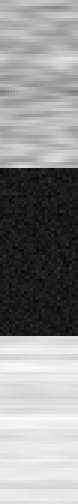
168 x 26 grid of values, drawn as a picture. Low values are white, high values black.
It is made of 3 by 1 panels. Panel 1,1: low, streaked across. Panel 2,1: very high, fine-grained, faint in contrast. Panel 3,1: very low, streaked across, faint in contrast.
